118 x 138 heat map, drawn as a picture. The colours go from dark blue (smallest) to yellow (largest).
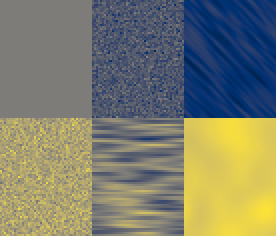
It is made of 2 by 3 panels. Panel 1,1: middling, flat. Panel 1,2: low, fine-grained. Panel 1,3: very low, slanting down to the right, faint in contrast. Panel 2,1: high, fine-grained. Panel 2,2: middling, streaked across, strong in contrast. Panel 2,3: very high, smooth, faint in contrast.
